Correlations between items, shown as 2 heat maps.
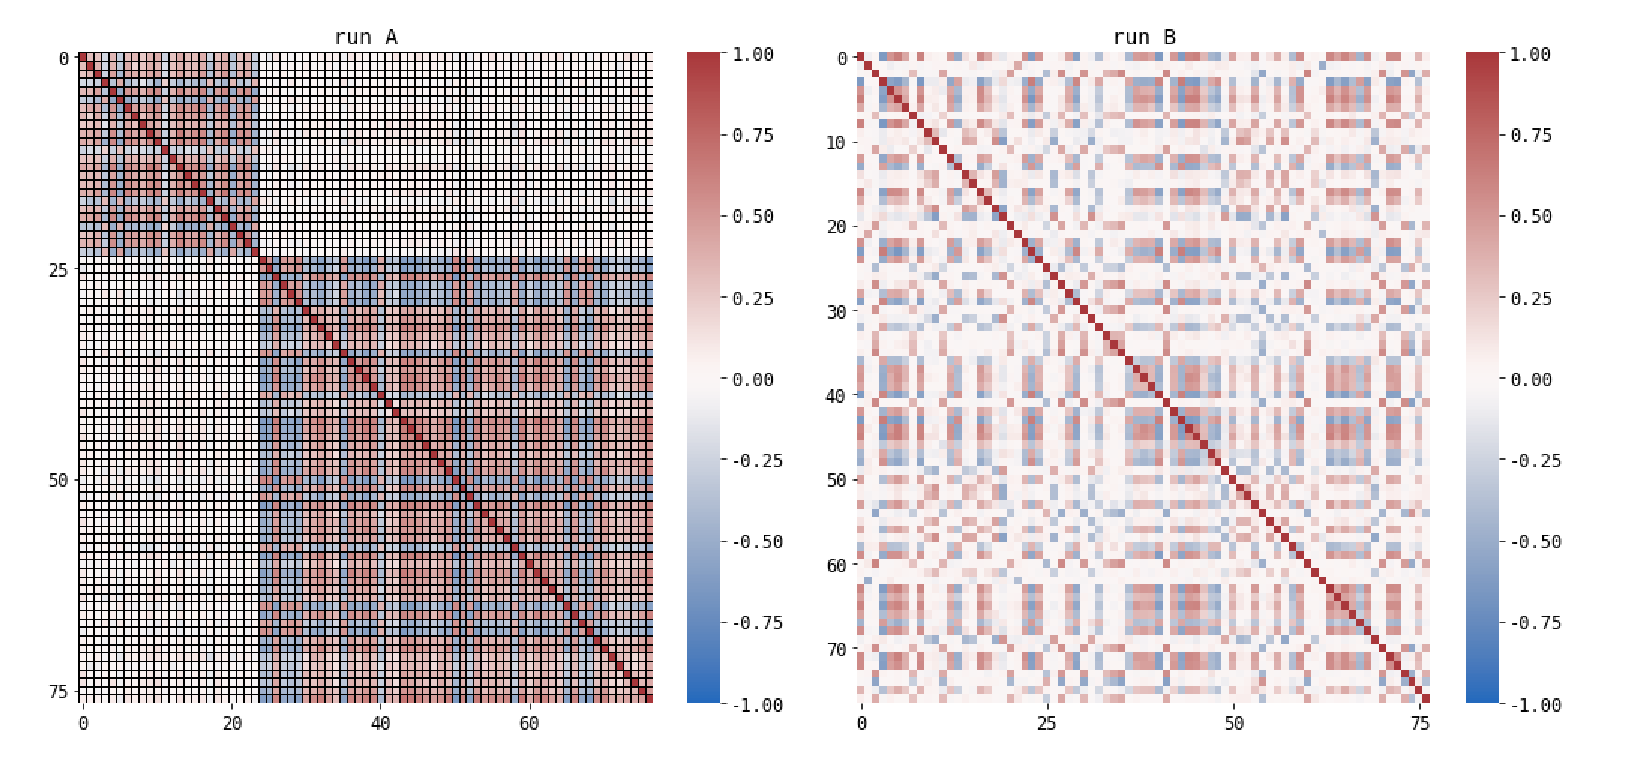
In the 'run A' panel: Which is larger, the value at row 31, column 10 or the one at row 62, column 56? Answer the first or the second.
the second
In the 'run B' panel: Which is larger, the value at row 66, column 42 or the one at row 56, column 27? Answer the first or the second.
the first
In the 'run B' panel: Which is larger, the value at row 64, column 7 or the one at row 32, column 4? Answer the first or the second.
the first
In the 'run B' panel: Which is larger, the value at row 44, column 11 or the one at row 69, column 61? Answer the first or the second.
the first
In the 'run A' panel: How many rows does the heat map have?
77
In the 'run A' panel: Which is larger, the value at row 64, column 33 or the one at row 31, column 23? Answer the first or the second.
the first
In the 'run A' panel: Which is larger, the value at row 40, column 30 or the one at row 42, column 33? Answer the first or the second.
the second
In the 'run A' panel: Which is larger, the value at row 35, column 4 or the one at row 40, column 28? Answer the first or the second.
the second
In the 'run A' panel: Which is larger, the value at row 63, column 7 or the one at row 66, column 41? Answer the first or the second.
the second
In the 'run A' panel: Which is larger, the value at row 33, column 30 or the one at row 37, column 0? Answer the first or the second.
the first
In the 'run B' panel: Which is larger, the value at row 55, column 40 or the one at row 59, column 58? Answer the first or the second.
the first
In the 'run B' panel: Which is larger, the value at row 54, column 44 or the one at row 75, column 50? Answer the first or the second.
the second
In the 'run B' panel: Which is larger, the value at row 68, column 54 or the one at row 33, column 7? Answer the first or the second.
the second
